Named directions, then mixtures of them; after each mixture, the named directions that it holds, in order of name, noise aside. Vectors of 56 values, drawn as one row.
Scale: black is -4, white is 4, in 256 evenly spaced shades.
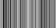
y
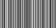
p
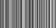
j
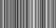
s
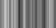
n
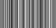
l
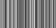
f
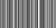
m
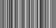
l, m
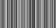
f, l, s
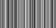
f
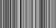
j, s, y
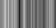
n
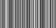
l, m, p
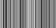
f, y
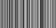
l, m, s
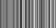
f, j, s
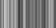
n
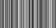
j, l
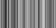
m, n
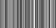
f, j, s
